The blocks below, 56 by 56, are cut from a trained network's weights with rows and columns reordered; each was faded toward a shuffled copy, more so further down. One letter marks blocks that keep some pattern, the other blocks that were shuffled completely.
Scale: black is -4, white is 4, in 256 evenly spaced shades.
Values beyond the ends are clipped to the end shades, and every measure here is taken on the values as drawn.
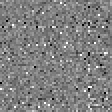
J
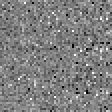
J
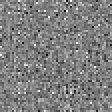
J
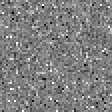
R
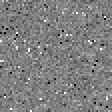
R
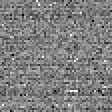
J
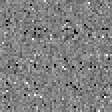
J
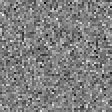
R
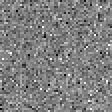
R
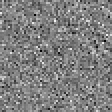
R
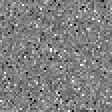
R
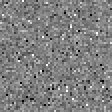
R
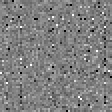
J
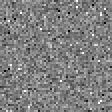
R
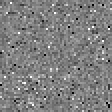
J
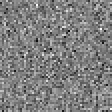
J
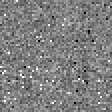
J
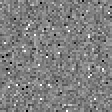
R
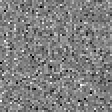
R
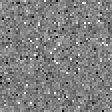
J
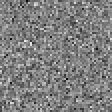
R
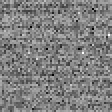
J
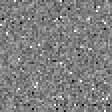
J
